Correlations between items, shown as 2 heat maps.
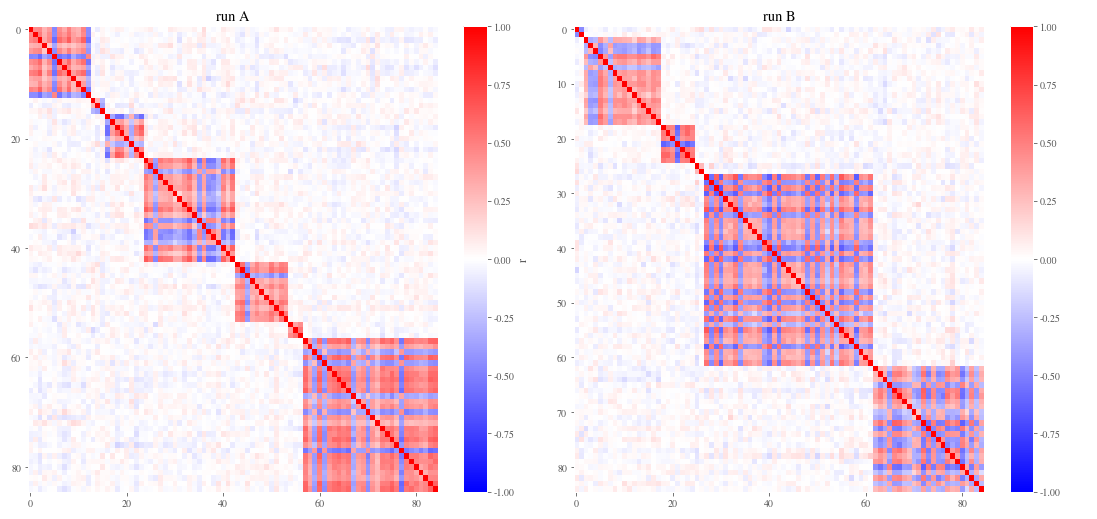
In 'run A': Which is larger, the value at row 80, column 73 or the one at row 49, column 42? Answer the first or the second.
the first
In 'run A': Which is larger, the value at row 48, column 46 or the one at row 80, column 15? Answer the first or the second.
the first
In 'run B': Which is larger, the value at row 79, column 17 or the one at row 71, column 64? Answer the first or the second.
the first
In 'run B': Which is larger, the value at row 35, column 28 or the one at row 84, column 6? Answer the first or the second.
the second
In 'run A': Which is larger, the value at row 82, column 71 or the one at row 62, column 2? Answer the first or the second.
the first
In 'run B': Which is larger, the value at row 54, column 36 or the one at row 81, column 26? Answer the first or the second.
the second
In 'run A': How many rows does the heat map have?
85
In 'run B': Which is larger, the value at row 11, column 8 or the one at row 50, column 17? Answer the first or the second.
the first
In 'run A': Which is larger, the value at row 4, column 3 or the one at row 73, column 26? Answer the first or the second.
the first
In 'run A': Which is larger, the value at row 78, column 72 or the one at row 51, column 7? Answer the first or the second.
the first
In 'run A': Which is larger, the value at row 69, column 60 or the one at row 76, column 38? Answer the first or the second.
the first
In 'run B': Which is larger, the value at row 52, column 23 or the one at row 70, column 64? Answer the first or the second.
the first
